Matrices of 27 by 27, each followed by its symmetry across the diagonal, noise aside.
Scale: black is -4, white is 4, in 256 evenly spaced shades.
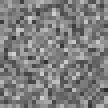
symmetric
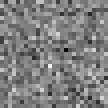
antisymmetric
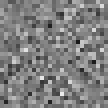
antisymmetric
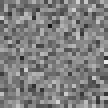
neither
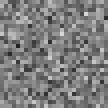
neither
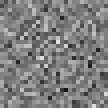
symmetric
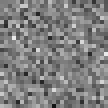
antisymmetric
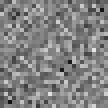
symmetric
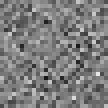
symmetric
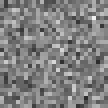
neither
